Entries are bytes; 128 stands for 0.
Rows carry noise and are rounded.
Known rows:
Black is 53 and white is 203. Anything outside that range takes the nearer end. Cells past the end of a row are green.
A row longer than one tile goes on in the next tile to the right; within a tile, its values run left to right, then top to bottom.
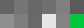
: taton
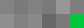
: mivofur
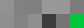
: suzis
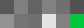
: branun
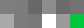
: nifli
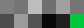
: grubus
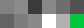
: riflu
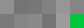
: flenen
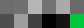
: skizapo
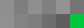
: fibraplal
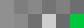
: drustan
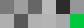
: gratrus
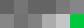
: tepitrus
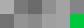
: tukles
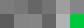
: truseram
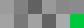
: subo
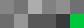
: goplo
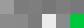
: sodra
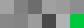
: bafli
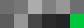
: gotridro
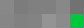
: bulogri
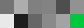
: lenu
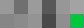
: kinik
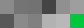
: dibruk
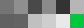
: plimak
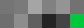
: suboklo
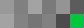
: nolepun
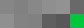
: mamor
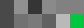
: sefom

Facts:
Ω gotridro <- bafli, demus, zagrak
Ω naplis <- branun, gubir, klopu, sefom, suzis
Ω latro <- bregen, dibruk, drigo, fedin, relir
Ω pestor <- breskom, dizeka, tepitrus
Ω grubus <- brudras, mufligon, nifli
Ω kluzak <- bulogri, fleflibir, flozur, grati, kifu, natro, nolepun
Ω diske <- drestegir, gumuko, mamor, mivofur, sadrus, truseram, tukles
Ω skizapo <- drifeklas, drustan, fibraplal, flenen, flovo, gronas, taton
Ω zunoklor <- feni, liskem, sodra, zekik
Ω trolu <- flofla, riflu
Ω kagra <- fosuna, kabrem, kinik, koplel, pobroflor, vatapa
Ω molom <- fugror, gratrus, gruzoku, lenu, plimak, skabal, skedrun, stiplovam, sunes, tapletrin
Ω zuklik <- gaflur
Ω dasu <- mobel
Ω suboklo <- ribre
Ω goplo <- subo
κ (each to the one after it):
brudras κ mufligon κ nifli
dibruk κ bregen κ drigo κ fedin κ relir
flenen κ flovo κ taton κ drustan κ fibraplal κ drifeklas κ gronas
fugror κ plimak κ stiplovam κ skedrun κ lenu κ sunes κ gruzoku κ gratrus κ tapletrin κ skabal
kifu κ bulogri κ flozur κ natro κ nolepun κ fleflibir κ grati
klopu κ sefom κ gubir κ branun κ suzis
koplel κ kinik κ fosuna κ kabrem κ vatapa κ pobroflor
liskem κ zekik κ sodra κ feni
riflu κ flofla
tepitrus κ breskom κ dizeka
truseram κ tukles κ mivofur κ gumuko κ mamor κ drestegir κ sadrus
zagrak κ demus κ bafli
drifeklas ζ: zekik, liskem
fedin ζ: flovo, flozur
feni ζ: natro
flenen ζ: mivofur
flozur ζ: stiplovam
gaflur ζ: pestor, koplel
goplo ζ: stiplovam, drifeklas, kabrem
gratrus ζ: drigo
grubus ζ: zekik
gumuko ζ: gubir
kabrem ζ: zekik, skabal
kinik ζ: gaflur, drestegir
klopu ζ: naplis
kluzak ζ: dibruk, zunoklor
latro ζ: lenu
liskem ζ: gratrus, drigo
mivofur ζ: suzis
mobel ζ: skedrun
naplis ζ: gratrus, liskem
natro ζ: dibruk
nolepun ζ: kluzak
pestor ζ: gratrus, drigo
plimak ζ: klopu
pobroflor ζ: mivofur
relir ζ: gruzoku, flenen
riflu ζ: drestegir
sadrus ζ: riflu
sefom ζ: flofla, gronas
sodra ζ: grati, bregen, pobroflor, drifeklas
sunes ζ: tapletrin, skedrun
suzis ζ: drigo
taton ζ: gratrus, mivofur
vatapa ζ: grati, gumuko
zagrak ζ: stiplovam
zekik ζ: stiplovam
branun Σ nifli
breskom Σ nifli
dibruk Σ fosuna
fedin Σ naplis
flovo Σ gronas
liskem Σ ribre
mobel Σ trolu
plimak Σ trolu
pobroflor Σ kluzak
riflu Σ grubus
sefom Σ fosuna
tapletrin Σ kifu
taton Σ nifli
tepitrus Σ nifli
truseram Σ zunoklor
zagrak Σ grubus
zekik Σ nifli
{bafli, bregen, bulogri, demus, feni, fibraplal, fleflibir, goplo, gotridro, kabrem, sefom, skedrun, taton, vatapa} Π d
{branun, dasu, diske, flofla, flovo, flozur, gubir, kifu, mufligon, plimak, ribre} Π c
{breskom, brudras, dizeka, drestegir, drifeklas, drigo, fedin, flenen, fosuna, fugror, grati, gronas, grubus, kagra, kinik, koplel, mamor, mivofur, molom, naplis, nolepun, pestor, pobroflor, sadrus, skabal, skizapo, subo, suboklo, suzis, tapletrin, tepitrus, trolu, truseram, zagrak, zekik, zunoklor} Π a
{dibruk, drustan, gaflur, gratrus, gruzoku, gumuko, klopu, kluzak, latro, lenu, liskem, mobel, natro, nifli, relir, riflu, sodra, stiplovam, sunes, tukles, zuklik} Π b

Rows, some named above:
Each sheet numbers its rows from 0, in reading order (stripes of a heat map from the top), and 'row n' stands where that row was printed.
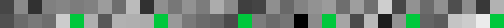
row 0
sefom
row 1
gratrus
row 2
grati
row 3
gronas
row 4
skabal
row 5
plimak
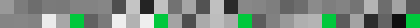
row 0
klopu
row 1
skedrun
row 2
gruzoku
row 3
zagrak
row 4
kluzak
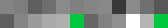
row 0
zagrak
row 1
riflu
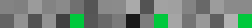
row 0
zuklik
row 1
molom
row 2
subo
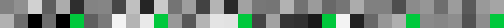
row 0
latro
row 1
skedrun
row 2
stiplovam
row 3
diske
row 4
lenu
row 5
kinik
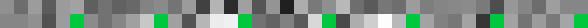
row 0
kinik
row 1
tepitrus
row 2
stiplovam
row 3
flofla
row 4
mobel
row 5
fleflibir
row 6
subo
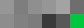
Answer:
drifeklas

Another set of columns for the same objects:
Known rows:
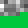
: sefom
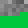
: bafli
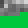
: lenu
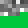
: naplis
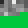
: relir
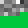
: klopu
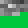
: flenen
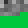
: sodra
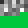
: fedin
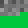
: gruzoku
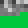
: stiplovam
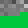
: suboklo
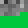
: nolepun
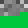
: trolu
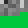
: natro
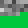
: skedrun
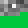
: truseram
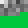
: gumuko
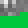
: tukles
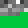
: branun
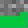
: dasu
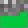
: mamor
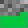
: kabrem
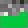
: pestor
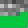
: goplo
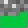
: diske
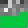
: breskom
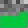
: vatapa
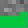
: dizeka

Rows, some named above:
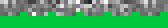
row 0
tukles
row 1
plimak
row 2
latro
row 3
dibruk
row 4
flovo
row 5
tukles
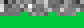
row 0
feni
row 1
sefom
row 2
zagrak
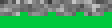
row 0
fugror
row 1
gaflur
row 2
sunes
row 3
flovo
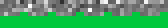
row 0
suzis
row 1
sefom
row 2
liskem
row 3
tapletrin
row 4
flofla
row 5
flofla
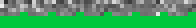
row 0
kluzak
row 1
stiplovam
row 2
kinik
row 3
ribre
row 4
drifeklas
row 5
grati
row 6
sunes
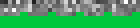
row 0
zekik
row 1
feni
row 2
nifli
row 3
flovo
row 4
mobel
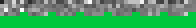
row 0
fedin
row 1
fugror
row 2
kinik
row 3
drestegir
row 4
lenu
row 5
riflu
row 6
molom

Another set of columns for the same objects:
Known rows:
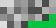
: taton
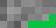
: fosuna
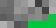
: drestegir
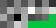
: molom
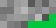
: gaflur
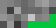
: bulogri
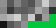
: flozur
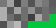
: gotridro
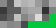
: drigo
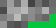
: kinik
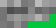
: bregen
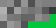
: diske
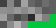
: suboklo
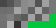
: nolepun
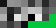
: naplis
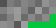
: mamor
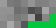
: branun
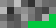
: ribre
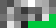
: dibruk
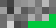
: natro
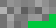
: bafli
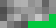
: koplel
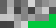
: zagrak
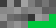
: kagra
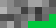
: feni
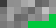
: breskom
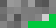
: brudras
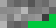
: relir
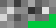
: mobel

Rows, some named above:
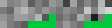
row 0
gaflur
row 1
lenu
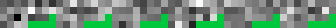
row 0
molom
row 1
flovo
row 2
sodra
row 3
dibruk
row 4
klopu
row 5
mobel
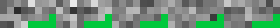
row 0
zekik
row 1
flovo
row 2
sadrus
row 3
relir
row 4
klopu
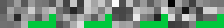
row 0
fugror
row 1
stiplovam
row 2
gratrus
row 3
fedin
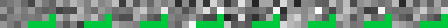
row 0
nifli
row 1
liskem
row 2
gruzoku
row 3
skabal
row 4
gronas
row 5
pobroflor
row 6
sefom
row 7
gruzoku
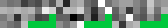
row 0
sunes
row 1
tapletrin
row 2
drifeklas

